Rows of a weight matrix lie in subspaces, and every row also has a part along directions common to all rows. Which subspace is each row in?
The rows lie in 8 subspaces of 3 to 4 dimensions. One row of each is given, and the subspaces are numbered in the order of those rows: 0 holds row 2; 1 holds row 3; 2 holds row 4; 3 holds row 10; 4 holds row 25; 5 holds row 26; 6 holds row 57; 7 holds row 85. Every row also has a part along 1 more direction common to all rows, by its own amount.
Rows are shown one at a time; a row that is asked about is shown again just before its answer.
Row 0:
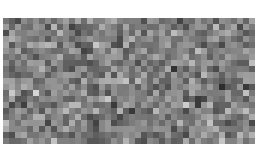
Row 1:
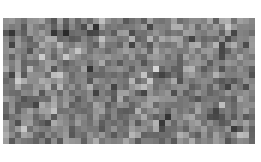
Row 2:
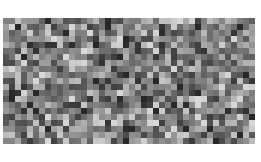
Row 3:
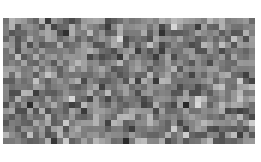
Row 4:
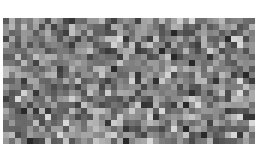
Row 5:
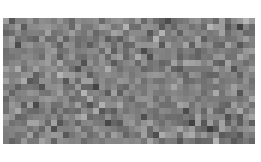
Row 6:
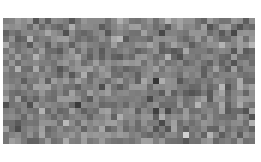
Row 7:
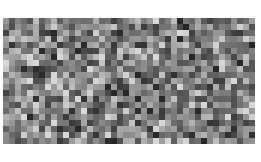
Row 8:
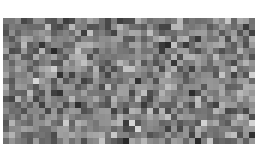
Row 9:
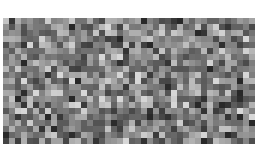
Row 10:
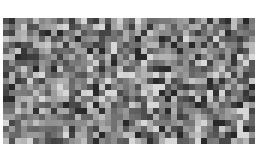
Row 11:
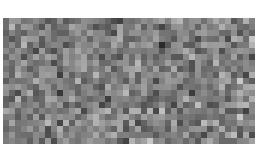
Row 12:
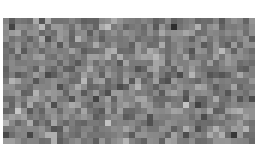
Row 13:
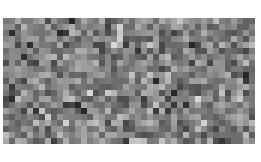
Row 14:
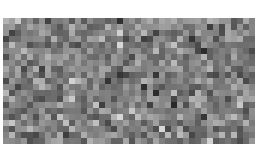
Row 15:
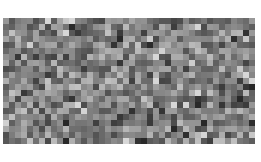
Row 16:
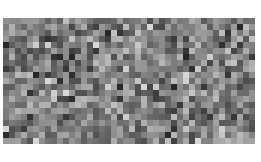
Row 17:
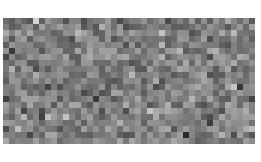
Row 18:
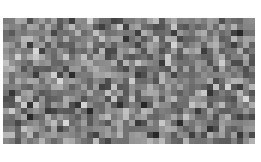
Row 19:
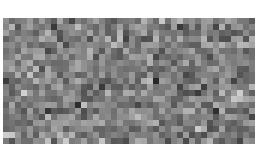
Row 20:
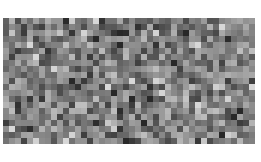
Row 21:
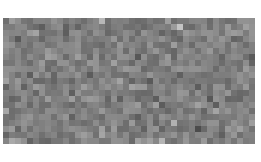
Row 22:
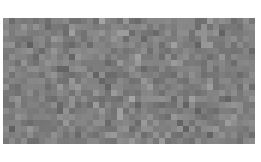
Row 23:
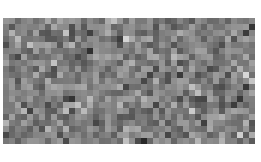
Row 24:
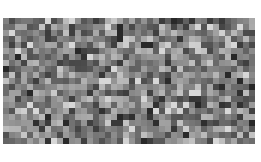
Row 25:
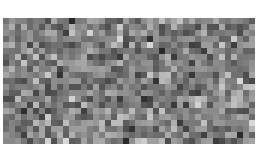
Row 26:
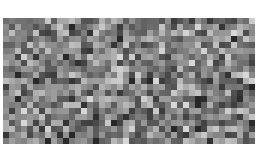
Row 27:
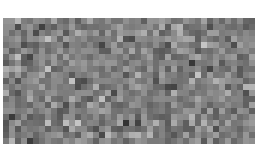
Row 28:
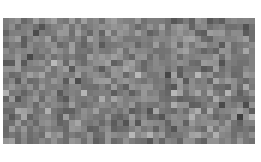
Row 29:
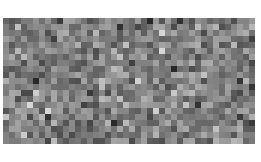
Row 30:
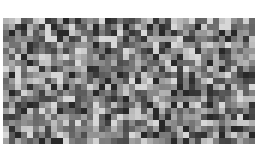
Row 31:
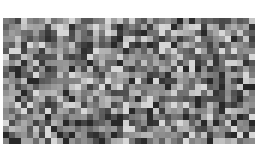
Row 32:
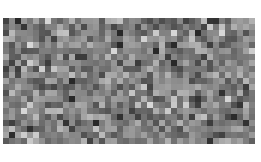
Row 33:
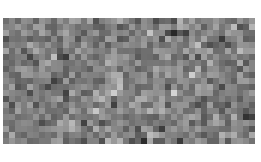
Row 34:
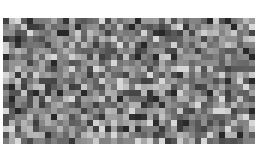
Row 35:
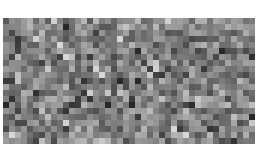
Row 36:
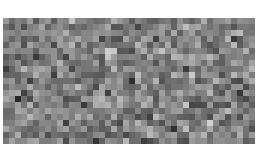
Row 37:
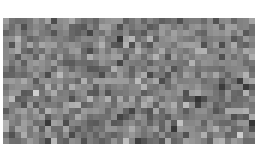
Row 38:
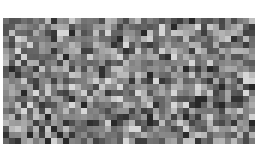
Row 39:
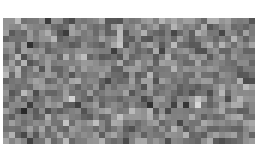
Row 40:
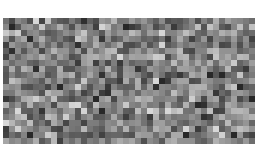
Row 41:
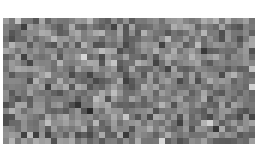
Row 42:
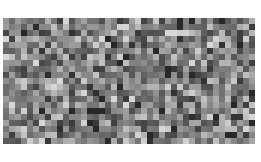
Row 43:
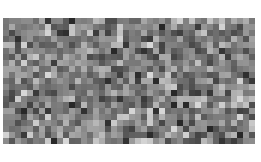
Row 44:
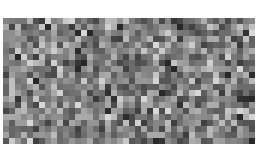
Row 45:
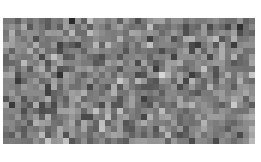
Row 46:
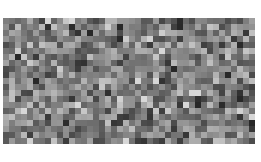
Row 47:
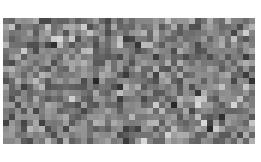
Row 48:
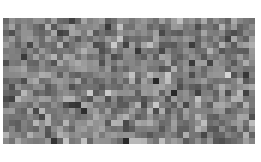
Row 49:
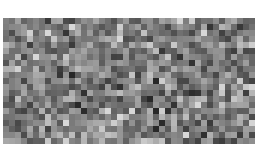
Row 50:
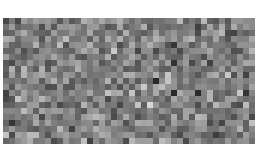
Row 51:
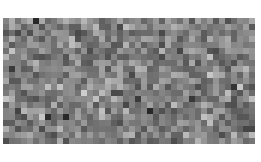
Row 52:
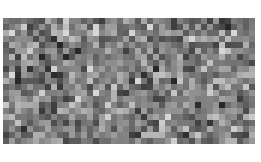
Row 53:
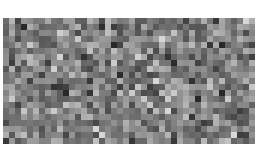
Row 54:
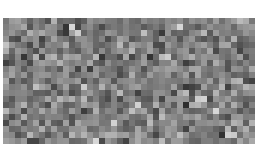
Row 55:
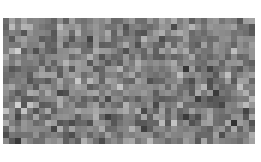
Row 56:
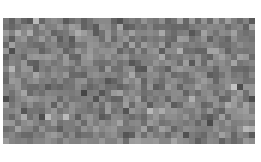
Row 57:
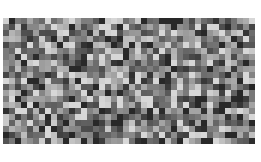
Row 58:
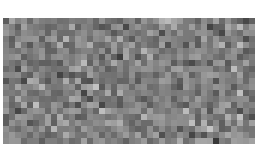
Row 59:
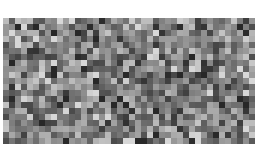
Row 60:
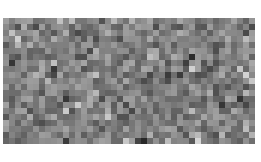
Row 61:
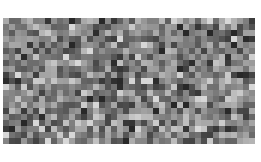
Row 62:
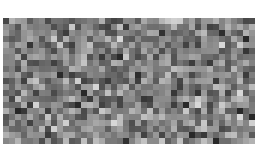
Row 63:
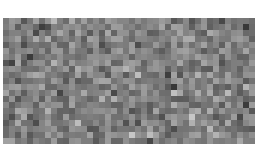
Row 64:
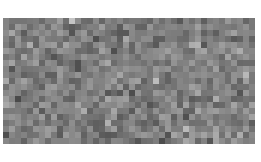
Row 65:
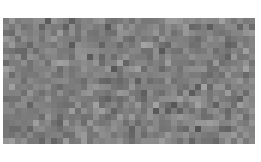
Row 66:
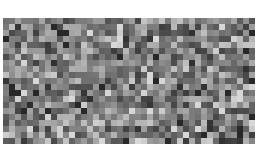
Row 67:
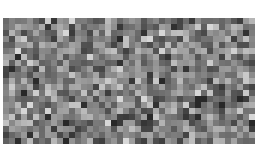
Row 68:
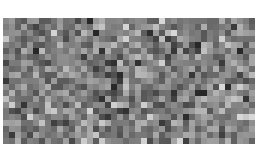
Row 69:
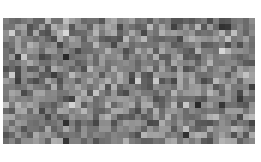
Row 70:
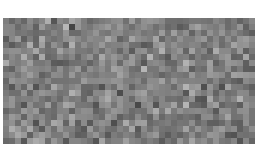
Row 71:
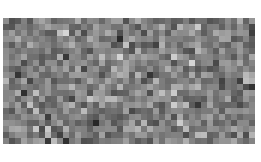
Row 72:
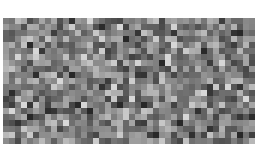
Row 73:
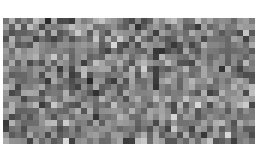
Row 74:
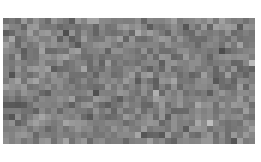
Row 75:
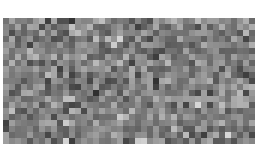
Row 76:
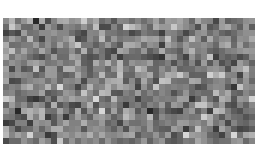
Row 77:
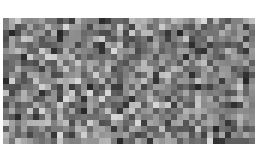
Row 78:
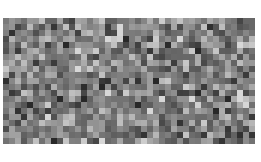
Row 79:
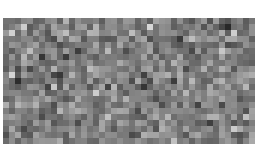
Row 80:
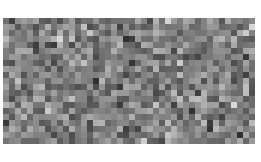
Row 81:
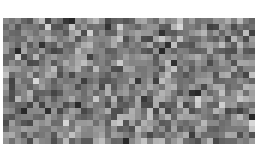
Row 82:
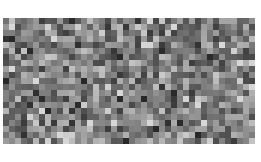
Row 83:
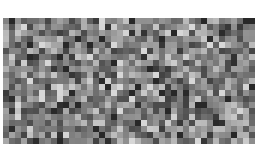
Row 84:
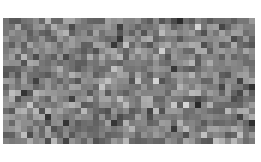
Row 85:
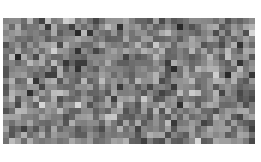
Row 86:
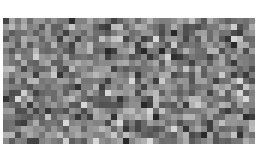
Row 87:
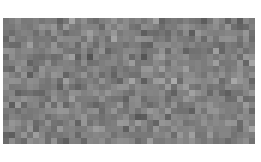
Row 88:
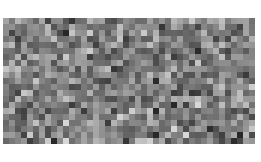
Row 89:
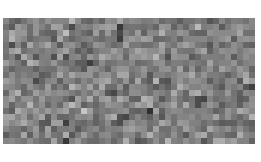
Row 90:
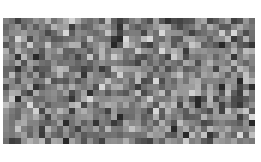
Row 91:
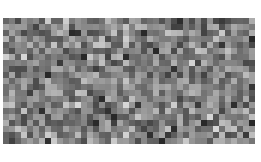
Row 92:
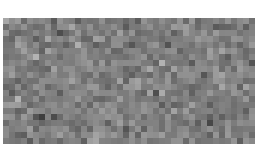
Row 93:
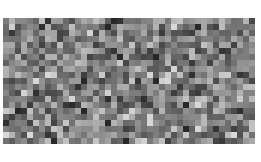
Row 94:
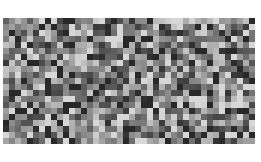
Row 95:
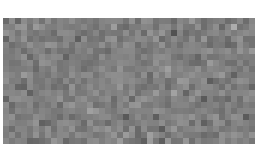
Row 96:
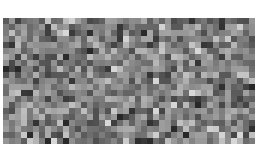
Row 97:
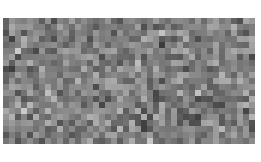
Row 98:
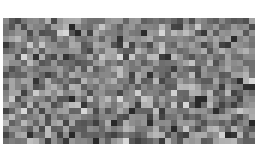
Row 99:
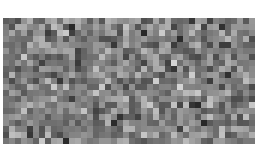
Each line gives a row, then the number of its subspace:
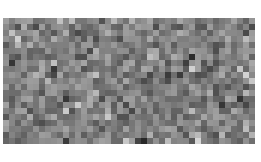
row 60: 0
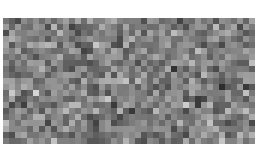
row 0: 4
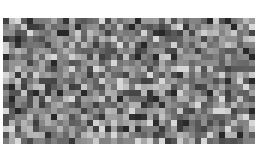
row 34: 5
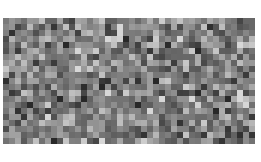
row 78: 5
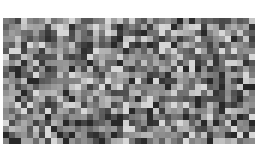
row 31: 7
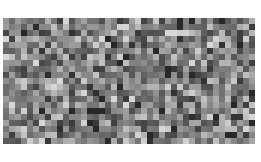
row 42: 2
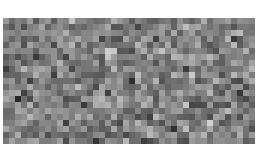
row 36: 2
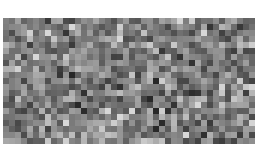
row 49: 1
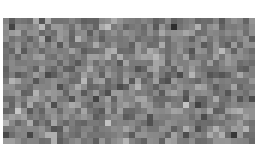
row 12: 1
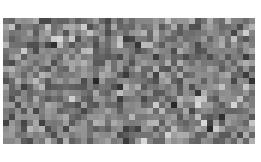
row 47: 0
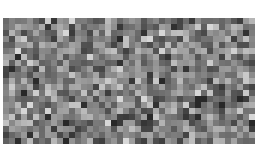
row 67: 7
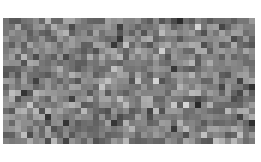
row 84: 0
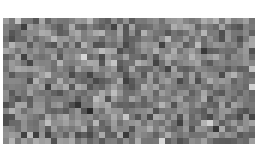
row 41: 2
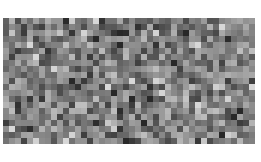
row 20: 3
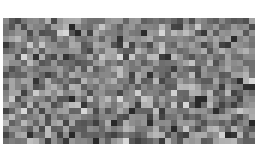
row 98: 5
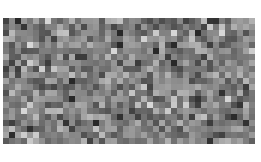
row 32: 3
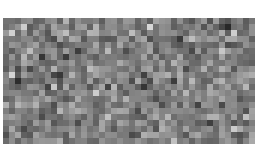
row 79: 4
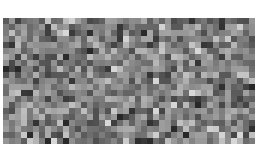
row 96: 6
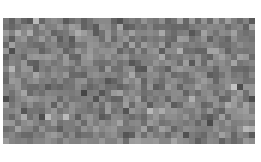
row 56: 1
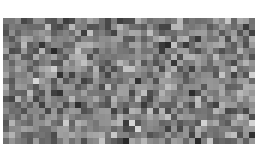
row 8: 7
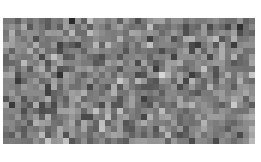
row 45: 4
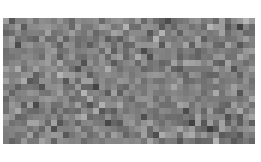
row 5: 6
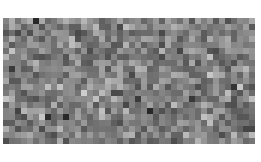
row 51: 1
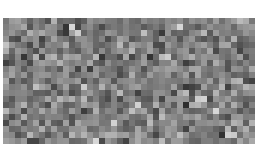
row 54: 5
